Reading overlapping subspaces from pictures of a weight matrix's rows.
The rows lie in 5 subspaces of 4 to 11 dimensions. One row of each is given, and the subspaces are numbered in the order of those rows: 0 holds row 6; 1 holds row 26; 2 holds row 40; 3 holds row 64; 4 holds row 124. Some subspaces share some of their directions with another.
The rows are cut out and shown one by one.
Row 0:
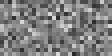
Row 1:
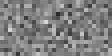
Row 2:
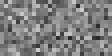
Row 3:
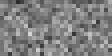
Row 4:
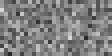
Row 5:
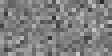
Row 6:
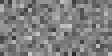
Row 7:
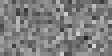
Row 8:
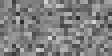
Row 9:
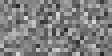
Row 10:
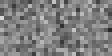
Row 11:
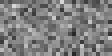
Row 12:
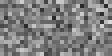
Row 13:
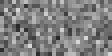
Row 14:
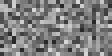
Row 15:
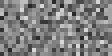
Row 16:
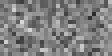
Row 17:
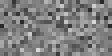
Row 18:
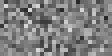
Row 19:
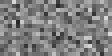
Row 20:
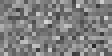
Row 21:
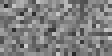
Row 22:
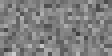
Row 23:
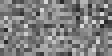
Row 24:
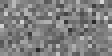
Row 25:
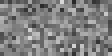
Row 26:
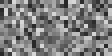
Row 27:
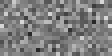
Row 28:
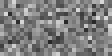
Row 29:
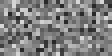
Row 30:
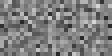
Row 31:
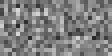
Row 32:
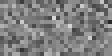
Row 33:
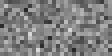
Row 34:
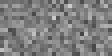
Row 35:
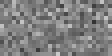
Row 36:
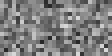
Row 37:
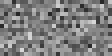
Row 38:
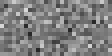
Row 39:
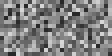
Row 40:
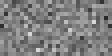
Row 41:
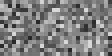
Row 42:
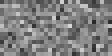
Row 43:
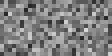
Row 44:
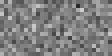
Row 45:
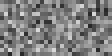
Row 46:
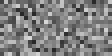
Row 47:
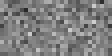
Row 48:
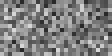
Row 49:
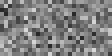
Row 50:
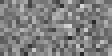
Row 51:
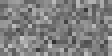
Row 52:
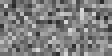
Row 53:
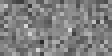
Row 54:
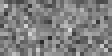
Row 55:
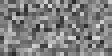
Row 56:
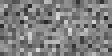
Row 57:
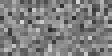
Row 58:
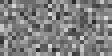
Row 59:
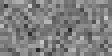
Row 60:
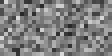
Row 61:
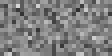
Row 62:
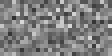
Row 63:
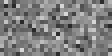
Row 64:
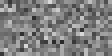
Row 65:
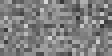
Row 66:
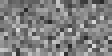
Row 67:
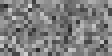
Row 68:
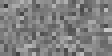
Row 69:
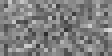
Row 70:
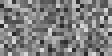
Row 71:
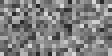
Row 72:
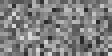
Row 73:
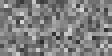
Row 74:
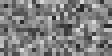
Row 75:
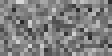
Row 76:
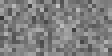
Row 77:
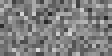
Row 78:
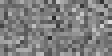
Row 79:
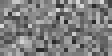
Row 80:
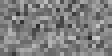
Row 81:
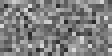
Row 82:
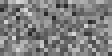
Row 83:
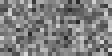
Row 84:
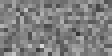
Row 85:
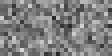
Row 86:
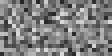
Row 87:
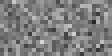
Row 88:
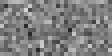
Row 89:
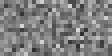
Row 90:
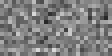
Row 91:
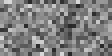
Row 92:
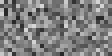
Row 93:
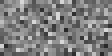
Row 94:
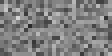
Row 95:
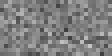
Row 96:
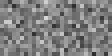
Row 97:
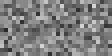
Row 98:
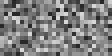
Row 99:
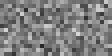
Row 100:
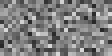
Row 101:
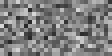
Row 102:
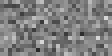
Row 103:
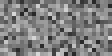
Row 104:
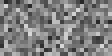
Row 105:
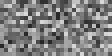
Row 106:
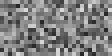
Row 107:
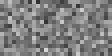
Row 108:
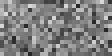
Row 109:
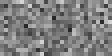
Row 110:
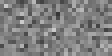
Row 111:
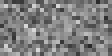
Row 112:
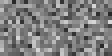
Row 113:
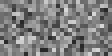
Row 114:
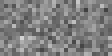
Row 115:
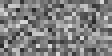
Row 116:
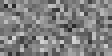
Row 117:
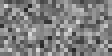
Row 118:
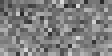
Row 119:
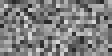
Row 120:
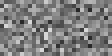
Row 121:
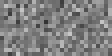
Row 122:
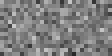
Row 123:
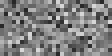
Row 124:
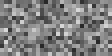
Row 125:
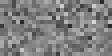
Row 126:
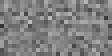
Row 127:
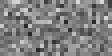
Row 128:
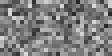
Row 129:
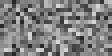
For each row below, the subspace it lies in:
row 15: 0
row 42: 0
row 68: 0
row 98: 3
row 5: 4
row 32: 4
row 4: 1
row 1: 0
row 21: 0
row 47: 3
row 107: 1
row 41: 3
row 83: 3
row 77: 1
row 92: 1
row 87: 0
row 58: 2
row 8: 4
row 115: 1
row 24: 0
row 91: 1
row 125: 4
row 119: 4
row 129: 4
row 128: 3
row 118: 1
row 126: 1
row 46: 1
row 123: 4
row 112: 1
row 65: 4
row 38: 2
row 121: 2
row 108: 1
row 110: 0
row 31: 1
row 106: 0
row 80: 2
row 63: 3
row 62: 2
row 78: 4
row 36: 4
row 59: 2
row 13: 1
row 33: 4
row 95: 0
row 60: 1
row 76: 0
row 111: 0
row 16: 3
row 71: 1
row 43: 0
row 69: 0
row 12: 4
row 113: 3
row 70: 3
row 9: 0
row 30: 1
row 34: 0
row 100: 1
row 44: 1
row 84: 4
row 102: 0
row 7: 1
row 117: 4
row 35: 0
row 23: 4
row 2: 2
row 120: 3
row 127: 3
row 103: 1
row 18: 3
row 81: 4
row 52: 0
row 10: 0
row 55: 2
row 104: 1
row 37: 3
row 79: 3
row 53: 4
